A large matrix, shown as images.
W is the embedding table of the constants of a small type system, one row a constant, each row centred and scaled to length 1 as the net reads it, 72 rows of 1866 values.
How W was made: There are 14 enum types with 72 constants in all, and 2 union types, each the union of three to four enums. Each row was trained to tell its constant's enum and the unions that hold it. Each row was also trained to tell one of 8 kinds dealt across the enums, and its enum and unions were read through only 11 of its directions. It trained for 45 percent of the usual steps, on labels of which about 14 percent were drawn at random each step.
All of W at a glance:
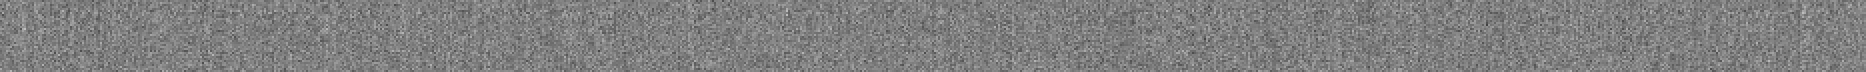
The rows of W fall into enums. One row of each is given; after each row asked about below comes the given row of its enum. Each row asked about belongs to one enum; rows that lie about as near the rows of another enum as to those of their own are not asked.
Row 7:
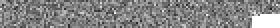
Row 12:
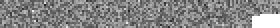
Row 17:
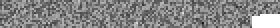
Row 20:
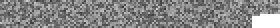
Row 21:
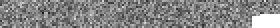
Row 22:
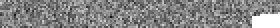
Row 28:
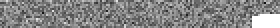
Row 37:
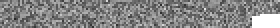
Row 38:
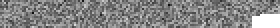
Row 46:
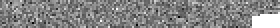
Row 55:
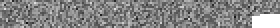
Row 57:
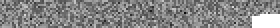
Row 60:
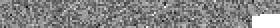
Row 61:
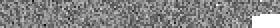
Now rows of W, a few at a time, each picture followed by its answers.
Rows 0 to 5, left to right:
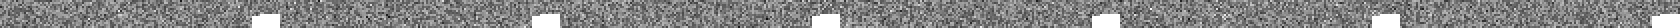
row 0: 22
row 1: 60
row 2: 37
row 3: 57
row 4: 37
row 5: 61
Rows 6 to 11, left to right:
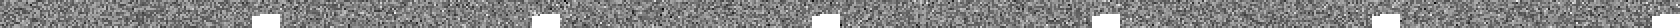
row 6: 21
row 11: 46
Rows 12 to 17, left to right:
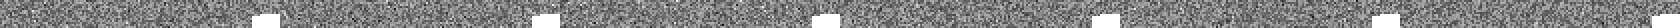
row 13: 20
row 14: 12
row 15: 38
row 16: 17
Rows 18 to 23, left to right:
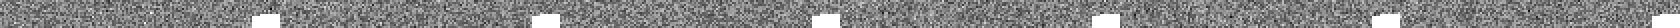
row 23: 21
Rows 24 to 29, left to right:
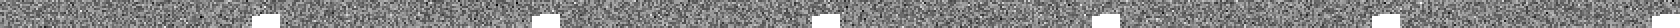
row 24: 38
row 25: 12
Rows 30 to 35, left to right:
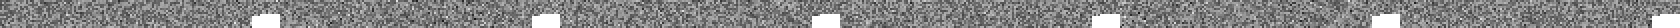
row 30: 17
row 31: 57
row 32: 22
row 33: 61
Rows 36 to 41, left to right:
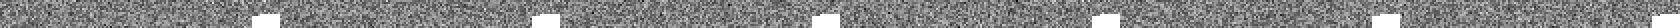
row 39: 37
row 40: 46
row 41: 38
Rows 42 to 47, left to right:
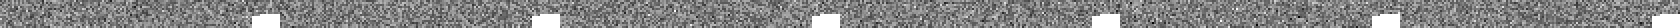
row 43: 20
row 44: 38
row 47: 21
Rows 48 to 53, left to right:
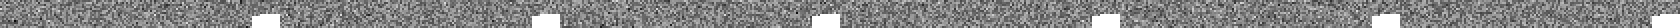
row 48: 7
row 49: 20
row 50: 37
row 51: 12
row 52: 17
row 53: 17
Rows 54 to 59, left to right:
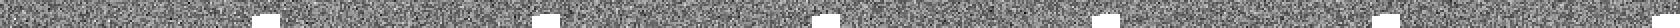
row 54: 22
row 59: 22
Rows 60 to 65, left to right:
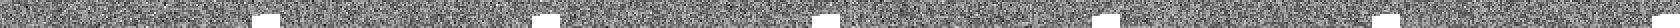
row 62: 7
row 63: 57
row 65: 57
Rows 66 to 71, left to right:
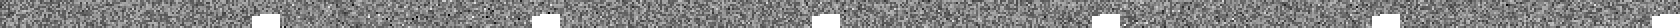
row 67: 46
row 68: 57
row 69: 22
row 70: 7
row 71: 38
